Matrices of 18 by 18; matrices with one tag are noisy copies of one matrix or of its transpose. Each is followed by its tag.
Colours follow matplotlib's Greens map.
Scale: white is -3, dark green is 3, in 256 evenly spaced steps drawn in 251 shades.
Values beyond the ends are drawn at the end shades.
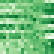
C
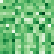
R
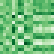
R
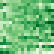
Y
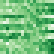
C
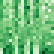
C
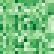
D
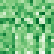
R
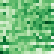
Y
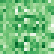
D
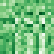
R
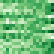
C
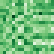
R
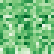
D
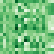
D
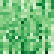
Y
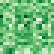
D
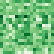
D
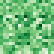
D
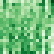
Y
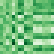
R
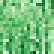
Y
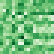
R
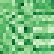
R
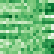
C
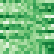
C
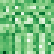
R
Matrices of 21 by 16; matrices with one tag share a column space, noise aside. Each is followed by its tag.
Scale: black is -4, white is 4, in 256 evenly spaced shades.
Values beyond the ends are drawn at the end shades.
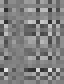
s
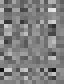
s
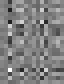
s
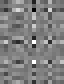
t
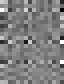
t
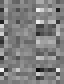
s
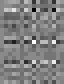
t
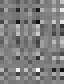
s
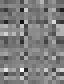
s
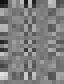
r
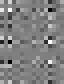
t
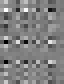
t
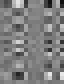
r
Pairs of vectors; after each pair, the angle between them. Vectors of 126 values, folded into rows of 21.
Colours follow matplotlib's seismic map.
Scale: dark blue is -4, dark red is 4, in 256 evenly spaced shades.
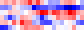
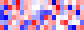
orthogonal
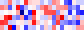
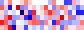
nearly parallel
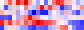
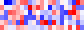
orthogonal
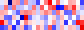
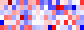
nearly opposite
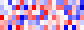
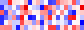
partly opposed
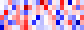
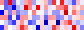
partly aligned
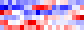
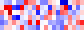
orthogonal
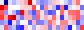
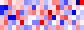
partly opposed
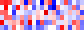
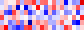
partly opposed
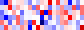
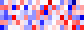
partly aligned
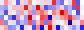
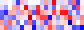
nearly parallel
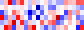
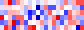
nearly parallel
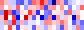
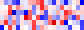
partly aligned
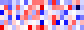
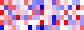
nearly opposite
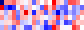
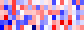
orthogonal
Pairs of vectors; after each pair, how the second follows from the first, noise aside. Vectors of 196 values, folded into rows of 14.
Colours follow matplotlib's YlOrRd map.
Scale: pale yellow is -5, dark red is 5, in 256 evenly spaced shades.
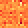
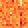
sign-scrambled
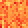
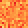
sign-scrambled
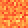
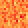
sign-scrambled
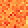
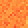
shrunk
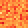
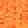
shrunk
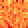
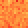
shrunk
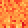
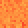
shrunk
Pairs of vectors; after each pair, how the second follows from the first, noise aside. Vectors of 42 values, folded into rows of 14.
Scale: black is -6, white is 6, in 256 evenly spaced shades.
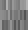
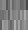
negated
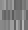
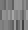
negated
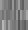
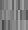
negated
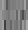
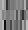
scaled up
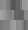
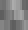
negated
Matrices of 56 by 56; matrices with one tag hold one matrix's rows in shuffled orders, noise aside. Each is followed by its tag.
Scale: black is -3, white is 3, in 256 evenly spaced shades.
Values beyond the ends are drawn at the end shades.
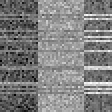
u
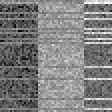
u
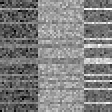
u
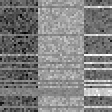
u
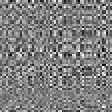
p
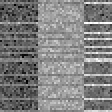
u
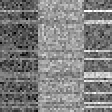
u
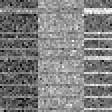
u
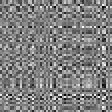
p
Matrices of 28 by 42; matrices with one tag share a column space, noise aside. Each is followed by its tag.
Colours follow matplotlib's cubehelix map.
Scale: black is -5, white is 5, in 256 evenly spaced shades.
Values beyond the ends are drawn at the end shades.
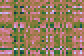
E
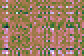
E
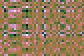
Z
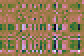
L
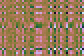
E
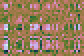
L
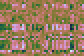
L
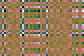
Z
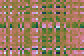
E
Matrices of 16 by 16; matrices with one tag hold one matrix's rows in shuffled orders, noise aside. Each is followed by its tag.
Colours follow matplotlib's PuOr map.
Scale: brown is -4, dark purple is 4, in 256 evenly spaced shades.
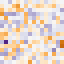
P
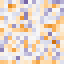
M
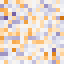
P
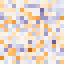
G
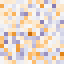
G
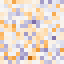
G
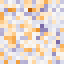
G
